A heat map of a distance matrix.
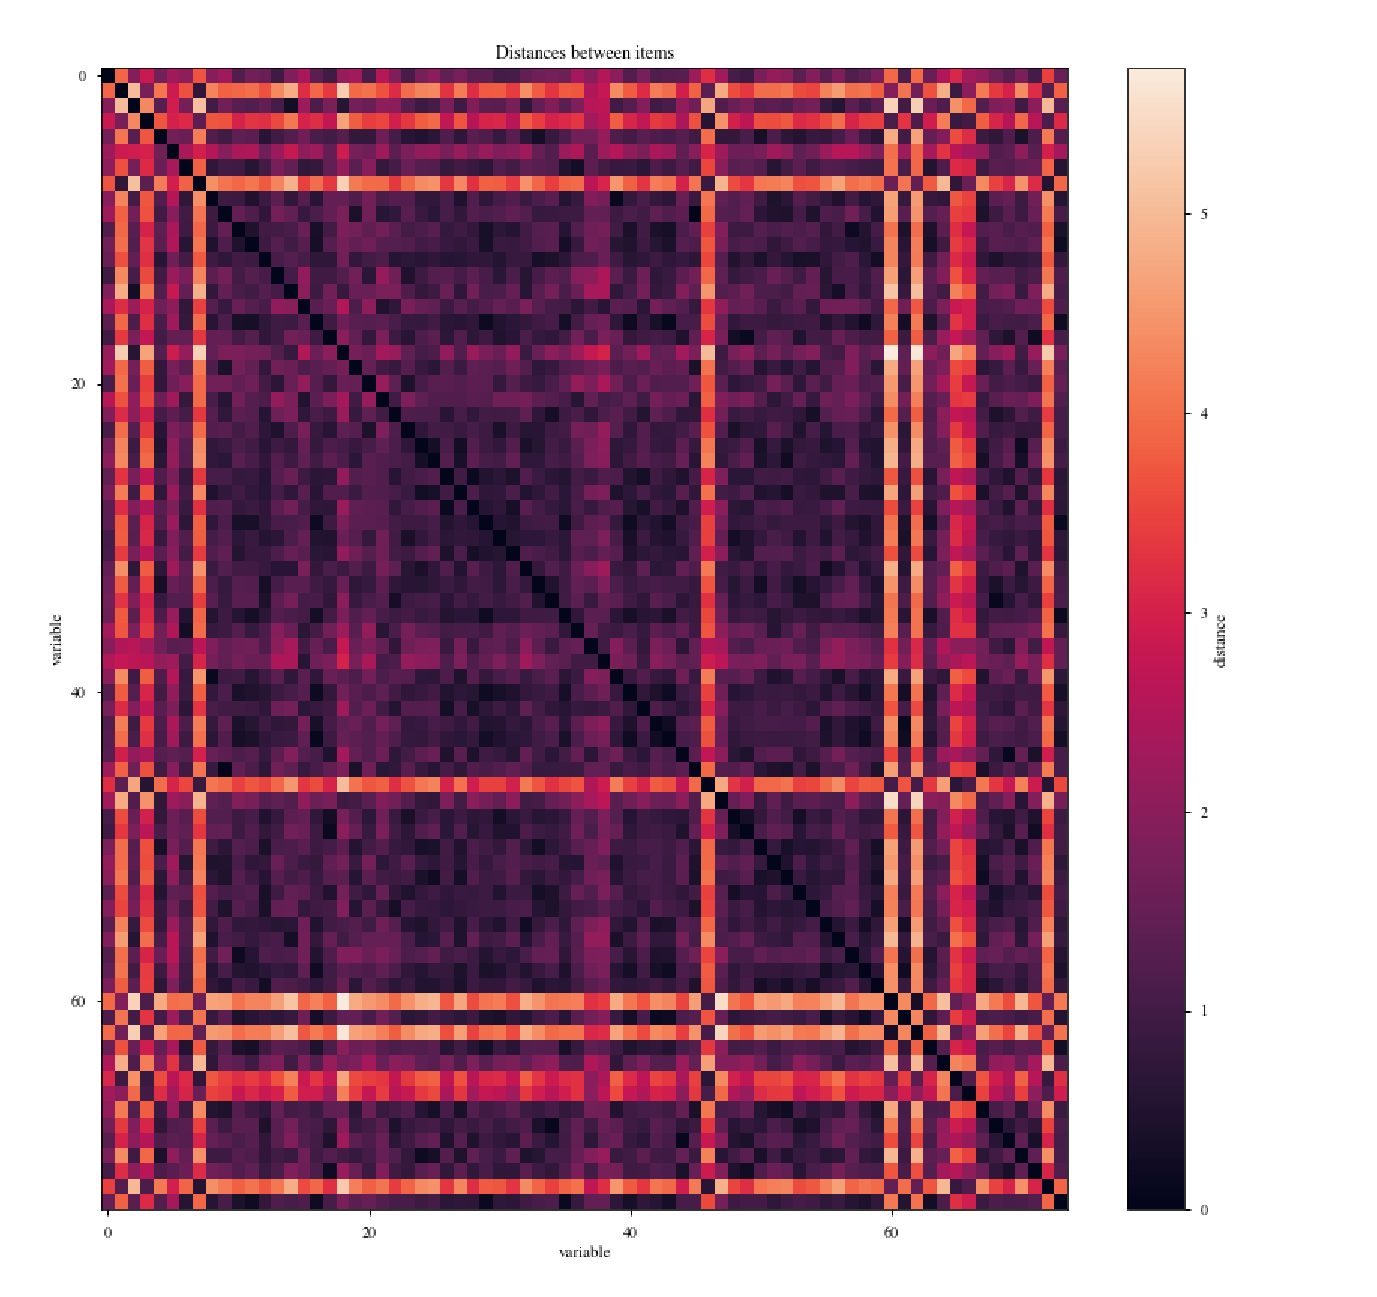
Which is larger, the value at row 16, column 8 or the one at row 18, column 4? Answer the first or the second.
the second
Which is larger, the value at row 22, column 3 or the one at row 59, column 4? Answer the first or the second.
the first
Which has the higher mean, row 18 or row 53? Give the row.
18
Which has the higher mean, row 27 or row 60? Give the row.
60
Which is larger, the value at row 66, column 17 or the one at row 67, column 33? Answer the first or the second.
the first
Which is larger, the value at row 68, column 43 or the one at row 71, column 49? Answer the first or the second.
the first
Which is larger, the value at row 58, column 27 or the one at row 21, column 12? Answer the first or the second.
the second
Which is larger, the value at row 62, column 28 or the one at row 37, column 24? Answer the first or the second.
the first
